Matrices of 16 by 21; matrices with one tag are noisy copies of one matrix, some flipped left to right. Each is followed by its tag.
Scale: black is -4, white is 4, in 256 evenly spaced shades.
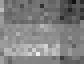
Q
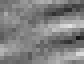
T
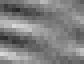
T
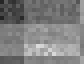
Q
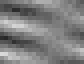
T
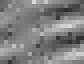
T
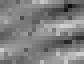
T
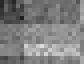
Q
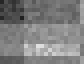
Q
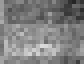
Q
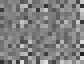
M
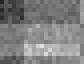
Q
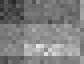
Q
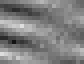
T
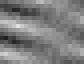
T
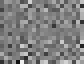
M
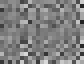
M
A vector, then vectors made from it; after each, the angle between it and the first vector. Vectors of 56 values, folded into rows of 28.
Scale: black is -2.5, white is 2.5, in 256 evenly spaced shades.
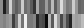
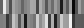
nearly opposite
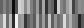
orthogonal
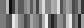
partly opposed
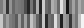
partly aligned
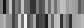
nearly parallel
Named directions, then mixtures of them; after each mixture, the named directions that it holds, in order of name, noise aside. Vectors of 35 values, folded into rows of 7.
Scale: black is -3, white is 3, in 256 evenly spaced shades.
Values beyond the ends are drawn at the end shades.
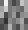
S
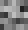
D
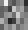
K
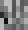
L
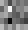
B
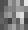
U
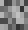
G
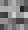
D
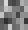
B, S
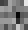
G, K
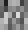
S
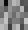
S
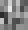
D, L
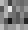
B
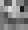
B, D, G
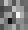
K, U
